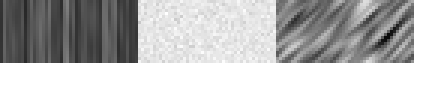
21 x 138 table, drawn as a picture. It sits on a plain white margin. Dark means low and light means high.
The table splits into one row of 3 panels. Panel 1,1: low, streaked downward. Panel 1,2: very high, fine-grained, faint in contrast. Panel 1,3: middling, slanting up to the right, strong in contrast.
